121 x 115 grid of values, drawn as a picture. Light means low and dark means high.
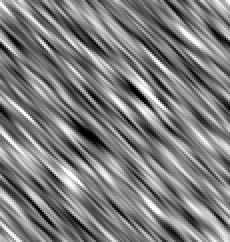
On average the colour sits 50% of the way up the scale. No overall slope runs across the table. The halves do not mirror each other. Streaks slant down to the right. The values follow a bell shape. No single row or column stands out from its neighbours.
